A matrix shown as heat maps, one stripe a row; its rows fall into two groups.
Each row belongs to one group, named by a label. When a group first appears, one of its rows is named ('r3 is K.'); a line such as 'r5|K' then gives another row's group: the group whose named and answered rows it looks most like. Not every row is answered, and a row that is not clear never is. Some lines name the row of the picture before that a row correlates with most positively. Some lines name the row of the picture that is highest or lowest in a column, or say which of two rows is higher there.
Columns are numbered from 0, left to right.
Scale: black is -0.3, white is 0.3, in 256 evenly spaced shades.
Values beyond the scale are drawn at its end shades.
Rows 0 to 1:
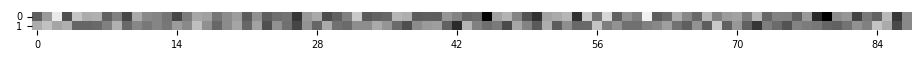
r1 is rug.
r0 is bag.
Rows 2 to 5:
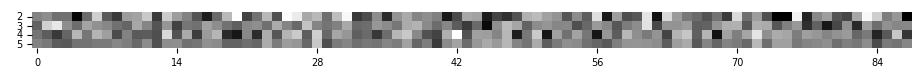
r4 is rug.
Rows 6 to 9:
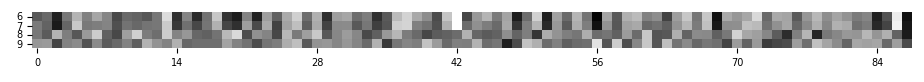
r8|bag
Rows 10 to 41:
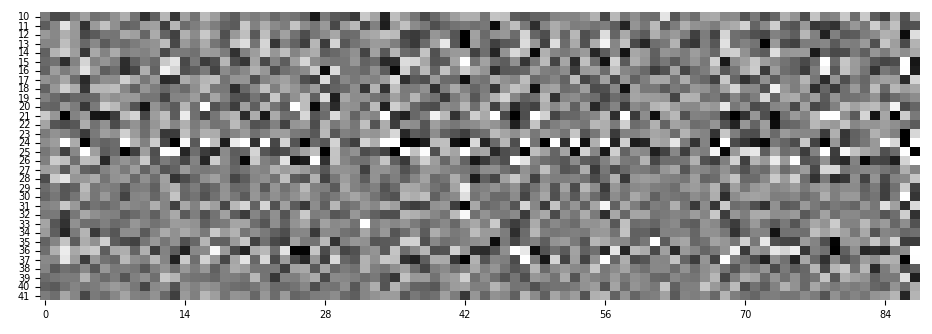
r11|bag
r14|bag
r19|rug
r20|bag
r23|rug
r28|bag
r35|bag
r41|rug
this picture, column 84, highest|24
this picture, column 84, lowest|36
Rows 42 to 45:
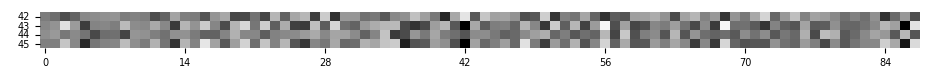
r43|rug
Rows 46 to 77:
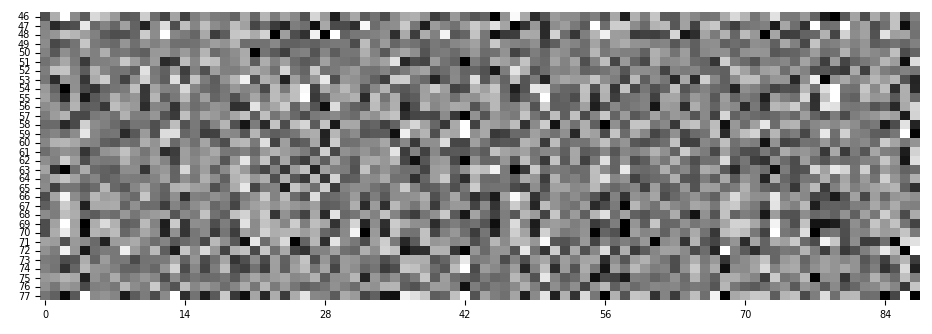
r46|bag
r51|rug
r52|bag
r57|rug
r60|rug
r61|rug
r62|rug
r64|rug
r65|bag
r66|bag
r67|bag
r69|bag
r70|bag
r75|bag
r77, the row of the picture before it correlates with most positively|42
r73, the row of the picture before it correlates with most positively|42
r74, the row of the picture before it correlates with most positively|42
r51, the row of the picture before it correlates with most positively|45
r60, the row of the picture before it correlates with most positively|43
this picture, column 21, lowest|50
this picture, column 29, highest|48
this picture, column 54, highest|77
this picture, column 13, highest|77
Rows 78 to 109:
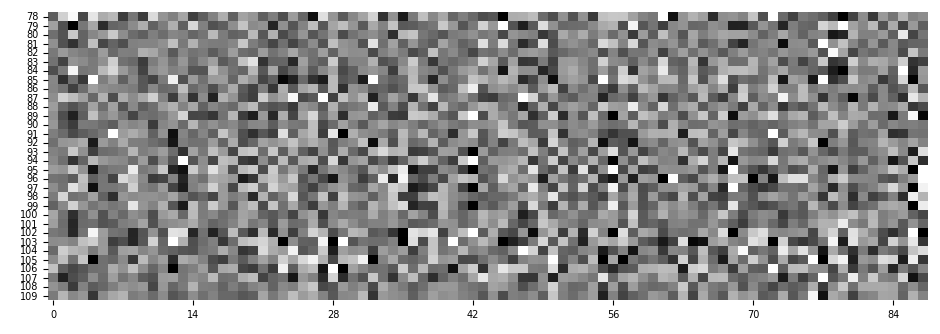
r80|bag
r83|bag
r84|bag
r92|bag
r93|rug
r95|rug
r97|rug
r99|rug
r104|bag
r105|bag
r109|bag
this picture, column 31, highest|105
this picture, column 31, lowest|85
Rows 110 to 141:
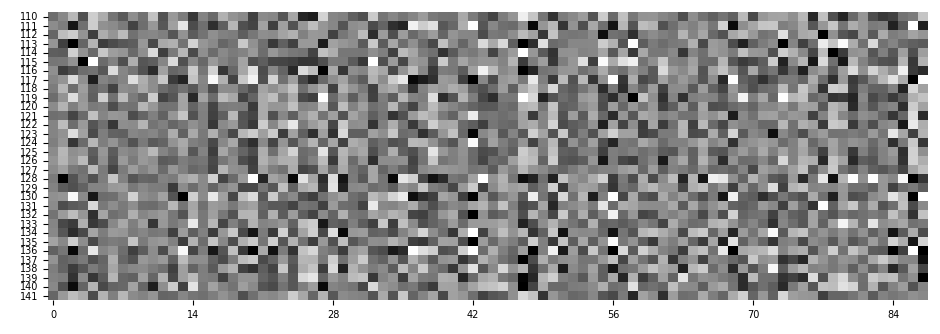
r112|bag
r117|rug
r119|bag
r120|bag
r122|bag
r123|rug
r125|bag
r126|bag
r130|rug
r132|rug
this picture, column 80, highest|128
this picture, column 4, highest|115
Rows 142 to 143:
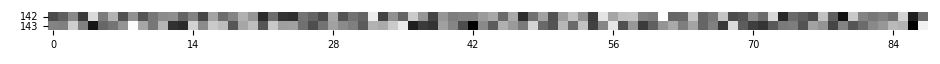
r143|rug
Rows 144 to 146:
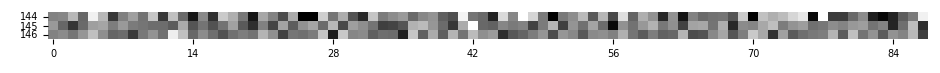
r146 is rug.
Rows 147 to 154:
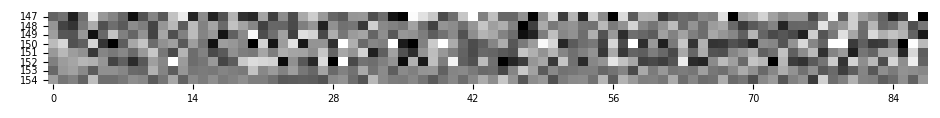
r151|bag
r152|rug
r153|bag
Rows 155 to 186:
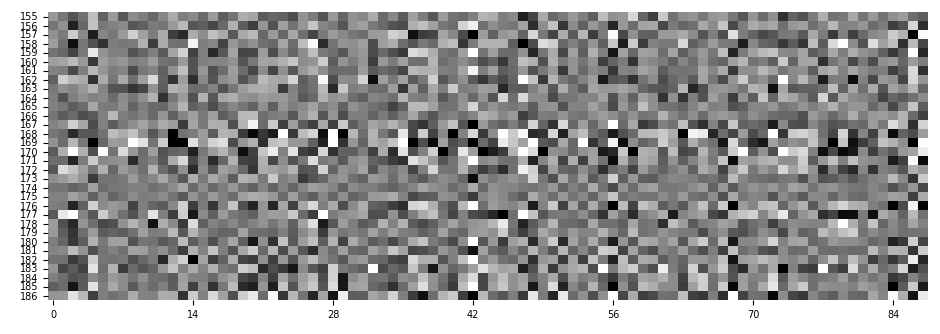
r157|rug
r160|bag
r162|bag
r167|rug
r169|rug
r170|bag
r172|bag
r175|rug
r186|rug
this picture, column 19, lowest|170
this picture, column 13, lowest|169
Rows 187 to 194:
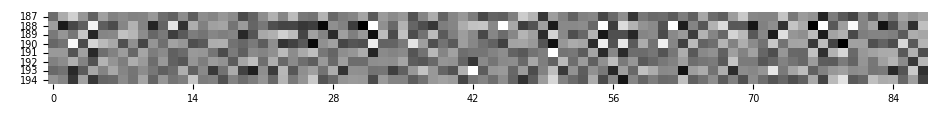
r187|bag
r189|bag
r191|bag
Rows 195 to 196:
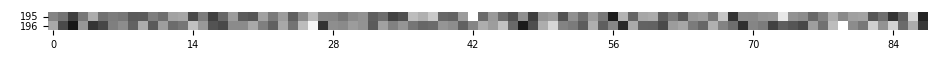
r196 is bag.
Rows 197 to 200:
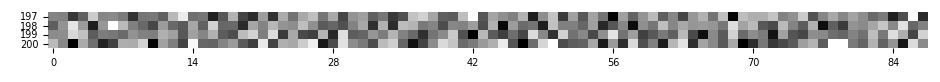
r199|rug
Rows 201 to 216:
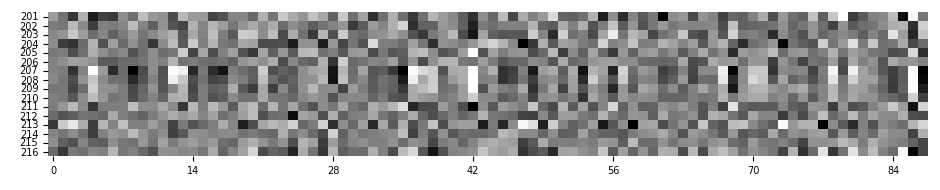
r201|bag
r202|rug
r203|rug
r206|rug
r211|rug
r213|bag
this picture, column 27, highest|213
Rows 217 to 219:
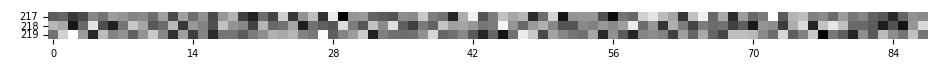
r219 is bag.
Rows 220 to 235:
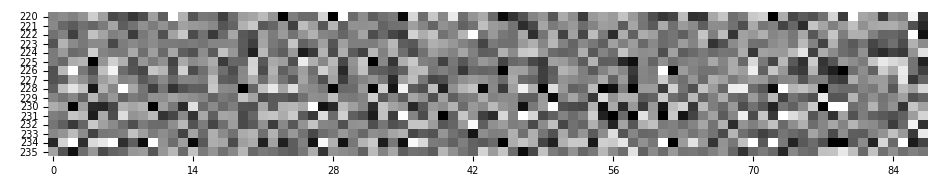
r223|bag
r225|bag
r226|bag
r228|bag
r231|bag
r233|rug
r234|bag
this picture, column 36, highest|234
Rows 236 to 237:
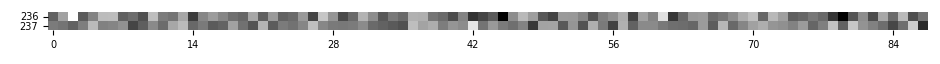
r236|bag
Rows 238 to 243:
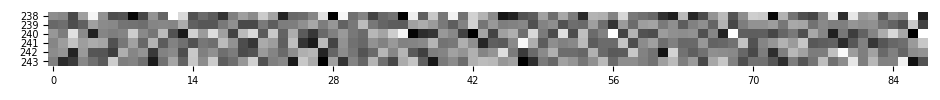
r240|rug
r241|bag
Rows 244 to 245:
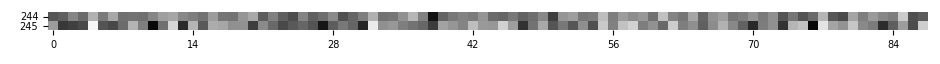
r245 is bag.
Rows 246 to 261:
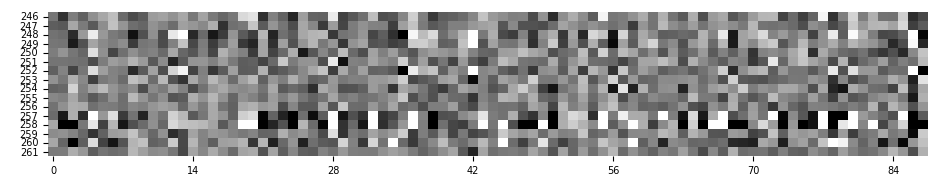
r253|rug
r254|bag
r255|rug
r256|rug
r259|rug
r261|rug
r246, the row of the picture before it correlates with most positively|244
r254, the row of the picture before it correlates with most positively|244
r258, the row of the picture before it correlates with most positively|244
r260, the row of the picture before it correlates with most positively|245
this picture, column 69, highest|254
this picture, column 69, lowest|258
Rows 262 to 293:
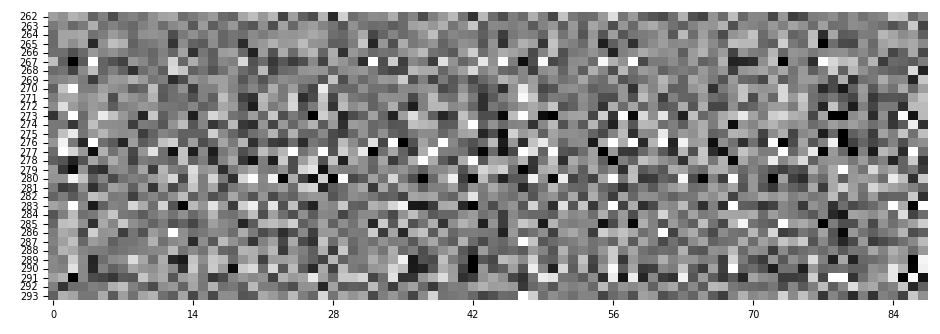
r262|rug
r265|bag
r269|rug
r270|bag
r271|bag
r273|bag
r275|bag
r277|bag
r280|rug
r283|rug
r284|bag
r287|bag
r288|rug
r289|rug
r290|rug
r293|bag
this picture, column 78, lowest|273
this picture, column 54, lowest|276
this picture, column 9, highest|291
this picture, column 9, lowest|273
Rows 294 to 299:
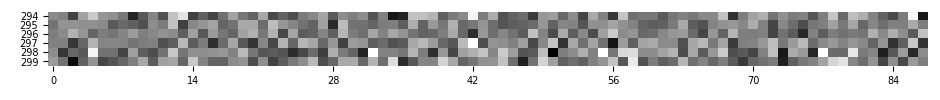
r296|rug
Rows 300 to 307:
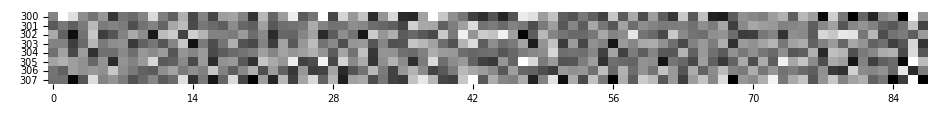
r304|bag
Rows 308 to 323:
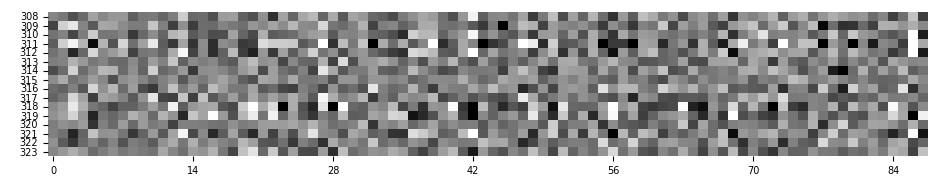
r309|bag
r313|rug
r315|bag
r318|rug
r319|rug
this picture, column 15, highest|317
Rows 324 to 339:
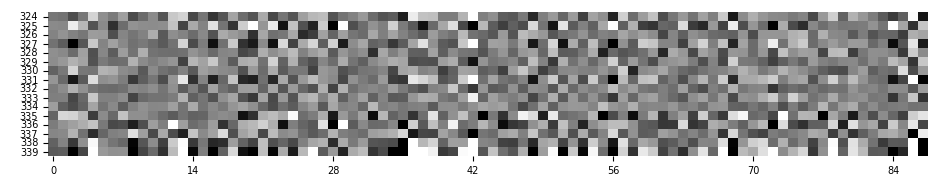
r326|bag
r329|rug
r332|rug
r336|rug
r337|rug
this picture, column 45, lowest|336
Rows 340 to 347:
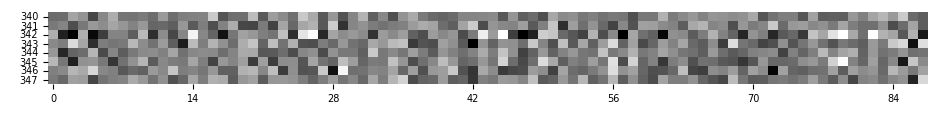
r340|bag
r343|rug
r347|rug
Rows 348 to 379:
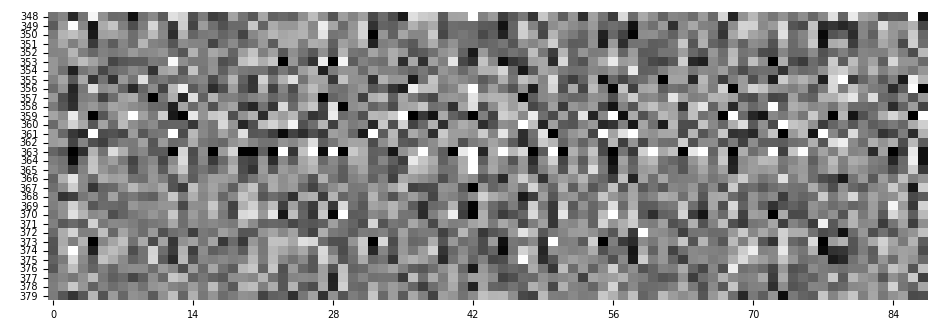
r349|bag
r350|bag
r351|bag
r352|rug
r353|rug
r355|bag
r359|rug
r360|bag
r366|bag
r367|rug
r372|bag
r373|bag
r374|bag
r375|bag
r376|rug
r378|rug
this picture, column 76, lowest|361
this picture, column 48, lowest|363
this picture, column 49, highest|361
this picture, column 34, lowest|363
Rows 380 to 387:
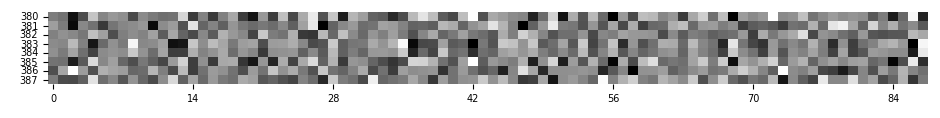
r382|bag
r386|bag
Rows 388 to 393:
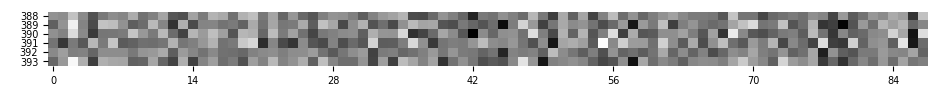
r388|rug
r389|bag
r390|rug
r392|bag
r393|bag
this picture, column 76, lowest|391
